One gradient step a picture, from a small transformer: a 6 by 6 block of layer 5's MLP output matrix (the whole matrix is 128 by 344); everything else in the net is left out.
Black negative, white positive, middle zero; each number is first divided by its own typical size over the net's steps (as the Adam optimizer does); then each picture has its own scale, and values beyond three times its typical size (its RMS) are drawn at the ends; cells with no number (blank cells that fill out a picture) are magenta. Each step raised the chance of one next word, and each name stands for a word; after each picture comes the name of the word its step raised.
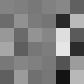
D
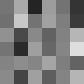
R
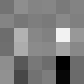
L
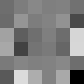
D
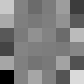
R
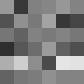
L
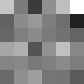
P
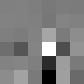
D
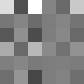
P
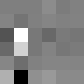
D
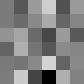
R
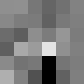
D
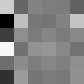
P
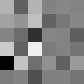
L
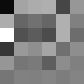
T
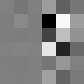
T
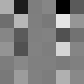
P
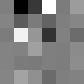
P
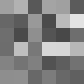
T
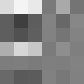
P
